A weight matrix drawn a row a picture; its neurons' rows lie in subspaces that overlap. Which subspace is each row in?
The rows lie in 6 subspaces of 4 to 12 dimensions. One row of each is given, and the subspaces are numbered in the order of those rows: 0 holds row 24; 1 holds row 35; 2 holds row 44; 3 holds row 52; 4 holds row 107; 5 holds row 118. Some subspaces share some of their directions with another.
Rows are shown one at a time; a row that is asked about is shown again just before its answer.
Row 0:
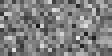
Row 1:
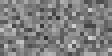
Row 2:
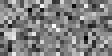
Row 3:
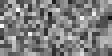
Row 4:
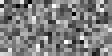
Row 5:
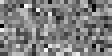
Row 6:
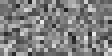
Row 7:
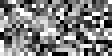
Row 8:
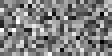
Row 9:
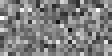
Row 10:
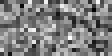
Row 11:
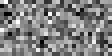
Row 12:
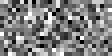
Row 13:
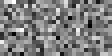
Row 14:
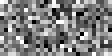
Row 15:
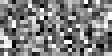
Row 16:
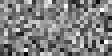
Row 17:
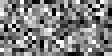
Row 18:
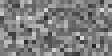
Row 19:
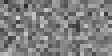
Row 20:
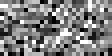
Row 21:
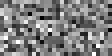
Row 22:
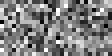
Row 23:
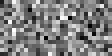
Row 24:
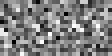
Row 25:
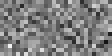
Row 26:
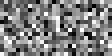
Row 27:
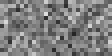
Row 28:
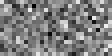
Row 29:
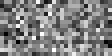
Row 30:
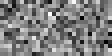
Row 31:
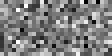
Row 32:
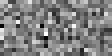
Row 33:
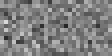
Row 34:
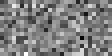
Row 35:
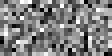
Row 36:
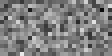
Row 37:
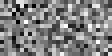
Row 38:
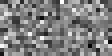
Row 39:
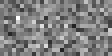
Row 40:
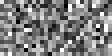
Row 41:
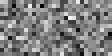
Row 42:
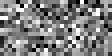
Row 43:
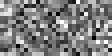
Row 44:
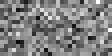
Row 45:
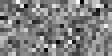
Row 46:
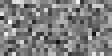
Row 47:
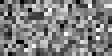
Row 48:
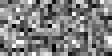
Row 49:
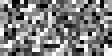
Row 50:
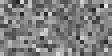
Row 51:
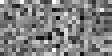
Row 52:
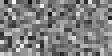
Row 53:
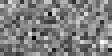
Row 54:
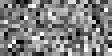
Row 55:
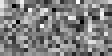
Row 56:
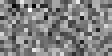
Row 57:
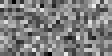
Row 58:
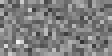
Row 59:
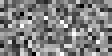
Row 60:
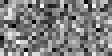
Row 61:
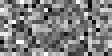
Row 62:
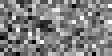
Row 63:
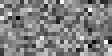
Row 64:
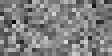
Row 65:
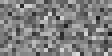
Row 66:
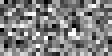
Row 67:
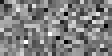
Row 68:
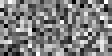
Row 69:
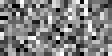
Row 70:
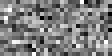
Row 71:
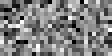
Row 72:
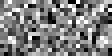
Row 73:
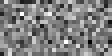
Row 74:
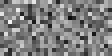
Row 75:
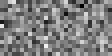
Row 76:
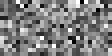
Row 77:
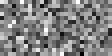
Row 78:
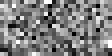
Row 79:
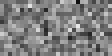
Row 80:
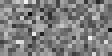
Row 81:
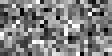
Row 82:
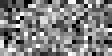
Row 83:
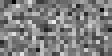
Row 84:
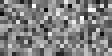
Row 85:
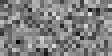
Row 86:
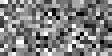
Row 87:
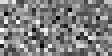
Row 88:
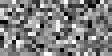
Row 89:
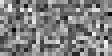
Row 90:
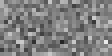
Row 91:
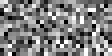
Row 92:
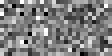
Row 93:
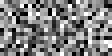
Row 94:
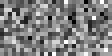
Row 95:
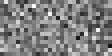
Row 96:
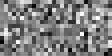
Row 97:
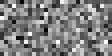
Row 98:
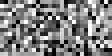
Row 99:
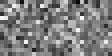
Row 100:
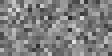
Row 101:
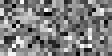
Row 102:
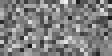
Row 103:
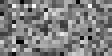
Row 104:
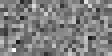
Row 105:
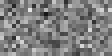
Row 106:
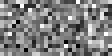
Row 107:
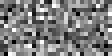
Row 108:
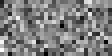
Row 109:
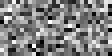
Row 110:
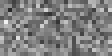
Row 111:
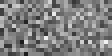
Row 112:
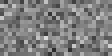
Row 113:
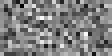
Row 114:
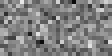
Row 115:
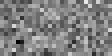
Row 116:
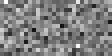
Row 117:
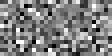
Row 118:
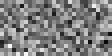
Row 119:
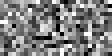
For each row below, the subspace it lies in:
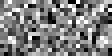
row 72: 3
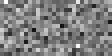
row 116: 3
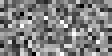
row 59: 3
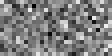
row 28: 0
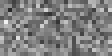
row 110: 0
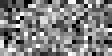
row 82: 3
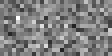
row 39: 5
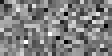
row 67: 0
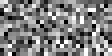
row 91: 4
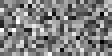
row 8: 5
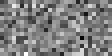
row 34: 5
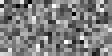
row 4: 0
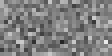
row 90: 4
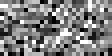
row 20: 0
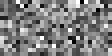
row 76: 2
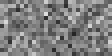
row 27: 3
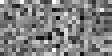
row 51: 0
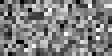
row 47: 5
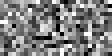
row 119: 0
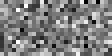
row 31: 4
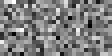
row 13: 3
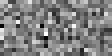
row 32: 3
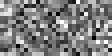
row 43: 1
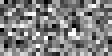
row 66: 3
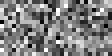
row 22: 0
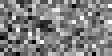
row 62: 4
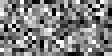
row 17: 0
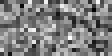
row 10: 4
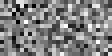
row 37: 3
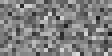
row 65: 5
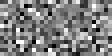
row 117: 4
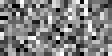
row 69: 0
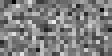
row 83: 3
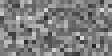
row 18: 5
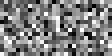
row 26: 3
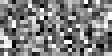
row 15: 0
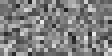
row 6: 2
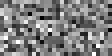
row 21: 4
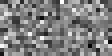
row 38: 4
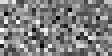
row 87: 3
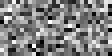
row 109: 4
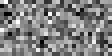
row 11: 4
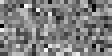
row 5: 4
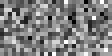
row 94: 0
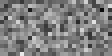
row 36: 3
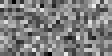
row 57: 0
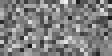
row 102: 0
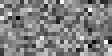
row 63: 4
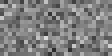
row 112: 4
